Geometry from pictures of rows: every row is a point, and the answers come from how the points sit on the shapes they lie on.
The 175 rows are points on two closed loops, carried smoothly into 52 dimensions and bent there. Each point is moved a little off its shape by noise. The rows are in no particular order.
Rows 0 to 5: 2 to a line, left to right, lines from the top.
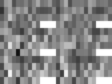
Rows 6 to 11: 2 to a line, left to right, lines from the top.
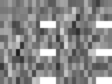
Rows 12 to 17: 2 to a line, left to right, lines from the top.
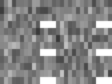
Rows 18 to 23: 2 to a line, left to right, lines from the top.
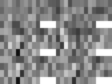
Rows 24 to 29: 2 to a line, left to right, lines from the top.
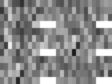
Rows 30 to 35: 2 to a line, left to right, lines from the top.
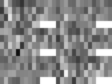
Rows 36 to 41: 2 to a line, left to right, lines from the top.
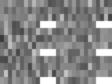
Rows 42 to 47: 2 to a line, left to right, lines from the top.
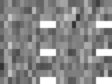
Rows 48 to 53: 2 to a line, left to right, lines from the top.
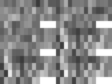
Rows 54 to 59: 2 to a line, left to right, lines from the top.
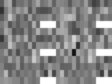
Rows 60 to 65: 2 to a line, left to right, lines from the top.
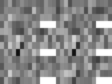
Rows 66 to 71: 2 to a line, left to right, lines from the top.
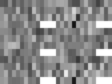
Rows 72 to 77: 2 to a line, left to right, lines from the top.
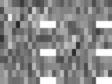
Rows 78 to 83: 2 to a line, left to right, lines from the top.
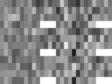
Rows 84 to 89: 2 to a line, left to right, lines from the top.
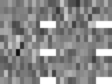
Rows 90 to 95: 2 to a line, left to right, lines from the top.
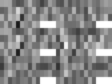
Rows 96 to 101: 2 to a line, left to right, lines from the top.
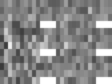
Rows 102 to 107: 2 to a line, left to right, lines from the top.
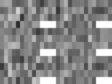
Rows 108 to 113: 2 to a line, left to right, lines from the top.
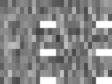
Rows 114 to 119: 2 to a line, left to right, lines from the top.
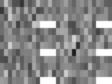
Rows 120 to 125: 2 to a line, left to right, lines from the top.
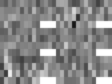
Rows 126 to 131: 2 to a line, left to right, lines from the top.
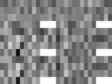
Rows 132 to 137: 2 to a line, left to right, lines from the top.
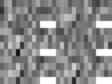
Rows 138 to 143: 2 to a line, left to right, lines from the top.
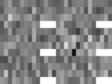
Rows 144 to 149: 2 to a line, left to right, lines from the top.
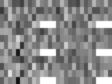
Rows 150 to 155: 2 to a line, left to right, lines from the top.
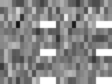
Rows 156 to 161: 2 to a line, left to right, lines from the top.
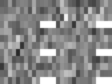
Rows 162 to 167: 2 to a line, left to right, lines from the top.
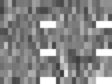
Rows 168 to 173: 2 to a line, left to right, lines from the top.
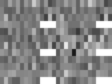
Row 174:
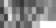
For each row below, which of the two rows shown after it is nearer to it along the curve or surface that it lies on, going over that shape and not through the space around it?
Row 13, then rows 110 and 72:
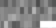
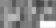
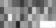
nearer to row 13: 110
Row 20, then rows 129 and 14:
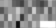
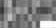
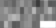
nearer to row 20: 14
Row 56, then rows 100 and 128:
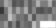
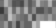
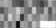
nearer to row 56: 100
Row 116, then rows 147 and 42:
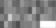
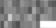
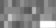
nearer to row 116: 147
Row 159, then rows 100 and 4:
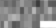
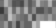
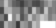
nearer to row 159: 100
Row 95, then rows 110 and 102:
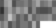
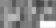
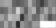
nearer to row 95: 110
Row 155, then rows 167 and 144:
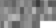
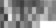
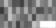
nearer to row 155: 144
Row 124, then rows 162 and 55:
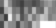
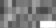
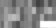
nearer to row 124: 162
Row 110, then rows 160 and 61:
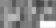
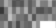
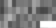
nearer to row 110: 61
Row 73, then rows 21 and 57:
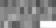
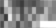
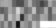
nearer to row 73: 57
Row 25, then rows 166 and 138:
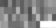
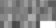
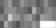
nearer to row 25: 138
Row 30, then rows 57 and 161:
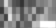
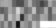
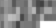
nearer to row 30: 57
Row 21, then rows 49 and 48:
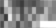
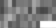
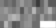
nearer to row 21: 49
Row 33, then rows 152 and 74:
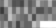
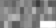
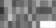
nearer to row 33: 74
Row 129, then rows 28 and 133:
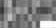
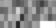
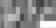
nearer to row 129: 133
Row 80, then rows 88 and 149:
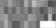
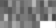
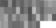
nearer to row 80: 88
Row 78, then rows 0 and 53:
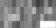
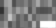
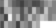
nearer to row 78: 0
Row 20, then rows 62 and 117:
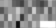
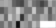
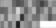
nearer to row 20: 62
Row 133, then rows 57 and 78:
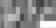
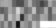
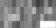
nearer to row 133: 78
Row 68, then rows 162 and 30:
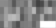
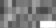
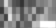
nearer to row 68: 162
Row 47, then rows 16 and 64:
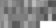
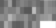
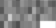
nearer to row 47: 64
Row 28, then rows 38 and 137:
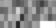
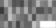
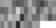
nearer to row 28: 137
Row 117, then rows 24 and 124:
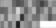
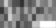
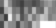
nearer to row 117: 124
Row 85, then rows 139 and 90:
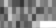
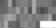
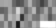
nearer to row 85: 139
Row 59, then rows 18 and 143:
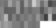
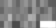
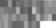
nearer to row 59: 18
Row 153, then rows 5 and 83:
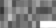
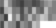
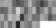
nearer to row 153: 5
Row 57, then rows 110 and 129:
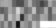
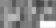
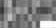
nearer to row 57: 110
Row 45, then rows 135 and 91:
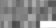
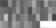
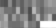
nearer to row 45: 135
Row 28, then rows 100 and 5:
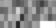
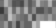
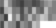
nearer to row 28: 5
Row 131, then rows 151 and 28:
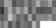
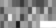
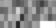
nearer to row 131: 151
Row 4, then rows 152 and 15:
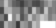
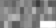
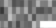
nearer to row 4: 15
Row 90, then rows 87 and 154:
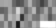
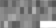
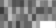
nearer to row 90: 87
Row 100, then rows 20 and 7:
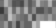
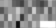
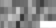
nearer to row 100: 20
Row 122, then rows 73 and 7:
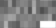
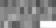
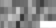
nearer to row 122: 73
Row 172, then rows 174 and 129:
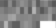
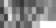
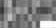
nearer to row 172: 129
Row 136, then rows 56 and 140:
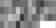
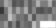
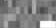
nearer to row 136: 140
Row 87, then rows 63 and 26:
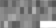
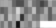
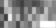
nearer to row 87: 63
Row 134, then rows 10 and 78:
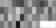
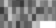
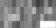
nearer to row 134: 78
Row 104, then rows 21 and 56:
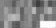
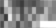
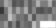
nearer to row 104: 56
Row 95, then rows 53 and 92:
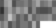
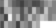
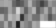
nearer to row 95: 53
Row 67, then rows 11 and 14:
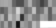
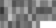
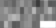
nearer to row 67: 14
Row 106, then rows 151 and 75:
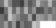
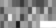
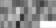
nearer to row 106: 151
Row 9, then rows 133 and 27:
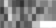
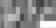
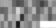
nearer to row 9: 27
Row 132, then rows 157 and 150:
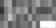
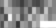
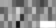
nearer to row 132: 157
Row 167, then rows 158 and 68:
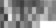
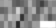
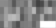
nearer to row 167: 158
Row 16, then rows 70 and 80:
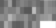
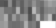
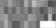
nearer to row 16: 70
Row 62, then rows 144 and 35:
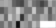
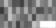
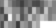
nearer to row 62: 35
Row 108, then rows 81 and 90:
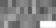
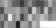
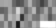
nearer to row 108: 90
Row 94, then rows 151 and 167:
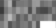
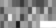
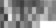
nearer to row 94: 167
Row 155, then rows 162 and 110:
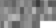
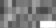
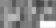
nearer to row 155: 110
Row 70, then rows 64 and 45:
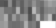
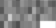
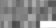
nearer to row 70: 64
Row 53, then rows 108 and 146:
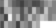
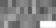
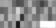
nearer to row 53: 146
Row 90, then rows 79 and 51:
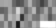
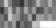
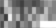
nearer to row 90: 51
